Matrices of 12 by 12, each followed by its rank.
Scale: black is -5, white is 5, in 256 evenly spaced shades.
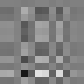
one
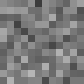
full rank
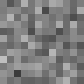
full rank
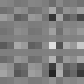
one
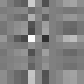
one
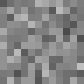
full rank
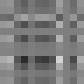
one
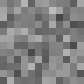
full rank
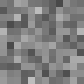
full rank
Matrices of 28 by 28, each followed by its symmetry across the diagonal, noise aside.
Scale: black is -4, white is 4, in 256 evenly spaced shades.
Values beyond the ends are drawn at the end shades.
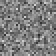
antisymmetric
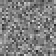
antisymmetric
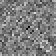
symmetric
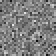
symmetric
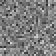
symmetric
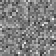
symmetric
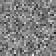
antisymmetric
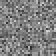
antisymmetric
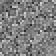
symmetric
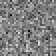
neither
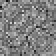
symmetric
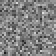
neither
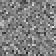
antisymmetric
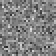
neither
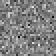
neither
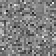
neither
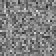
neither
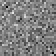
symmetric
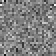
antisymmetric
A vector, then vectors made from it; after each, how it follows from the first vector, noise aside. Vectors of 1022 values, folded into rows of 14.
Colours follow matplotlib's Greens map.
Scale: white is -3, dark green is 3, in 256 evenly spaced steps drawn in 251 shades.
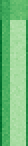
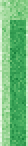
negated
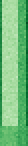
reversed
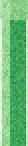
negated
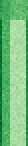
copied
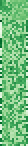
sign-scrambled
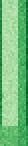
reversed
